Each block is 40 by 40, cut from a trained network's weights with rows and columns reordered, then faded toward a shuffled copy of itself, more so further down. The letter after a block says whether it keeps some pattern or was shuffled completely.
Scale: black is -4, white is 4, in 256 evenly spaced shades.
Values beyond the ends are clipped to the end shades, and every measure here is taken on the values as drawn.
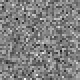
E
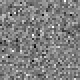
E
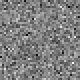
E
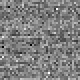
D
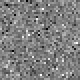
E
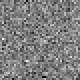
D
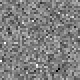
E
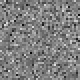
E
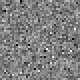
E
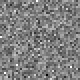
E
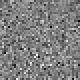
D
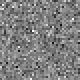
D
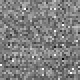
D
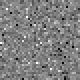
E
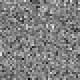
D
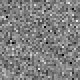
E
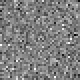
E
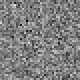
E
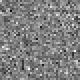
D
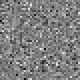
D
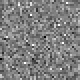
E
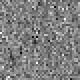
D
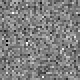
E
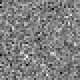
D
